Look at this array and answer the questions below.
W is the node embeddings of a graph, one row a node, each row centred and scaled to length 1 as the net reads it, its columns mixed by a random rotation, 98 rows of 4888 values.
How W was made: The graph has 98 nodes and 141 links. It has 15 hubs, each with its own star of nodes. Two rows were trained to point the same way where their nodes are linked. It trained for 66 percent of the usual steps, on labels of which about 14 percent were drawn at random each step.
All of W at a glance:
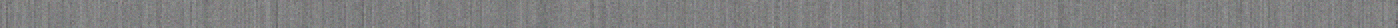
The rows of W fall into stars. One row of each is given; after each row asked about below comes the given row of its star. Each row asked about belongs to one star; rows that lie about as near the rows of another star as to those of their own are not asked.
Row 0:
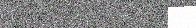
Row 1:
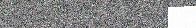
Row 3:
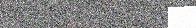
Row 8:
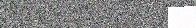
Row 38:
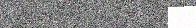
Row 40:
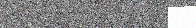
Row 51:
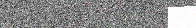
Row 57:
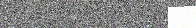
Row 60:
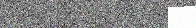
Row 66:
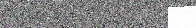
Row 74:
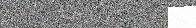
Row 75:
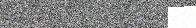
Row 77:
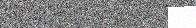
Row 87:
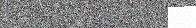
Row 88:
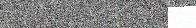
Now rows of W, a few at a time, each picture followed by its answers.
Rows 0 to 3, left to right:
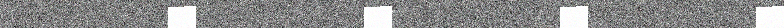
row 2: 3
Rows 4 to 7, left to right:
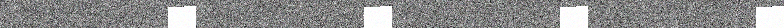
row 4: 74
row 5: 38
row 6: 74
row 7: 8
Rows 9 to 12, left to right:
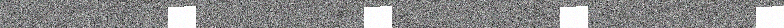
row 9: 8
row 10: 87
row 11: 38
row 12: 77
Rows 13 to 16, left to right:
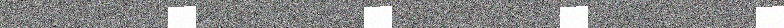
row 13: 57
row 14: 51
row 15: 38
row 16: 66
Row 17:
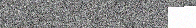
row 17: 8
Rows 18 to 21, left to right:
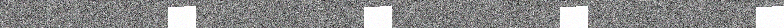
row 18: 1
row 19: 57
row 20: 88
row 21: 40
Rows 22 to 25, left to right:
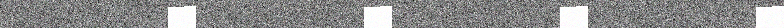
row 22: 74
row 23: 60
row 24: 40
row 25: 87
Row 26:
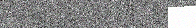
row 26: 60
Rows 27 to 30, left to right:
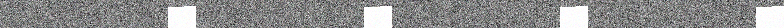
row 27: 57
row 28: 3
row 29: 77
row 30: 51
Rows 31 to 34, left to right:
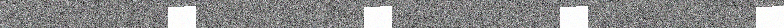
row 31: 40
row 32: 1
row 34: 88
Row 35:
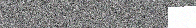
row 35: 40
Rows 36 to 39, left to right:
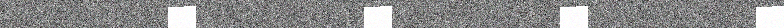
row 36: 77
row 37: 60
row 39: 88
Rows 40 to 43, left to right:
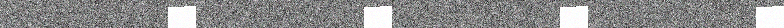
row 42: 1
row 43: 51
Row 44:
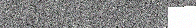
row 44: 8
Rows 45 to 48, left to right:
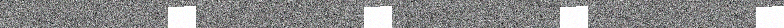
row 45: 60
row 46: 57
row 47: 0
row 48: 57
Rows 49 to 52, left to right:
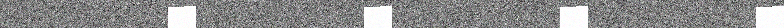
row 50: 66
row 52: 75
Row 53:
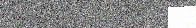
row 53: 66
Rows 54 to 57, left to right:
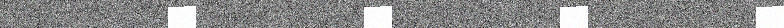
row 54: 51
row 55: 0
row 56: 74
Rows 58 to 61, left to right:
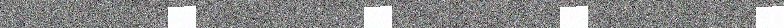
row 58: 74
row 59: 66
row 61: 40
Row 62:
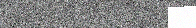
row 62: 1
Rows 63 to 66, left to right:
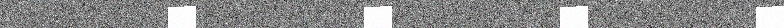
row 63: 66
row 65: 51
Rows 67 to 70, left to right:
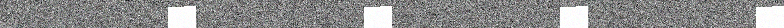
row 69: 0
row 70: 38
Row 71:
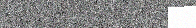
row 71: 77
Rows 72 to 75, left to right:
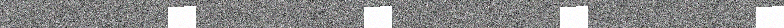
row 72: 38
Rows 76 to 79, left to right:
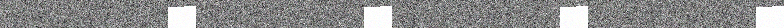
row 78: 38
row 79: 1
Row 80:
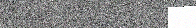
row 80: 8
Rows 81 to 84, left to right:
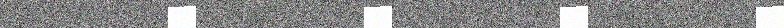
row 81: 38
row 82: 87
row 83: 87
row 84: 60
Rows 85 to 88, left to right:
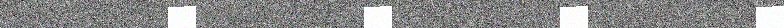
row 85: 0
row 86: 40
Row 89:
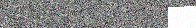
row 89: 3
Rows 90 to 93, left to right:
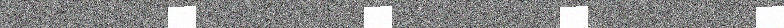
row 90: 77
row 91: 60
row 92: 77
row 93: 3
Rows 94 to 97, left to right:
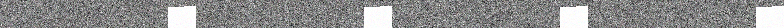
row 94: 57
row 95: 77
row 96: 1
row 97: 87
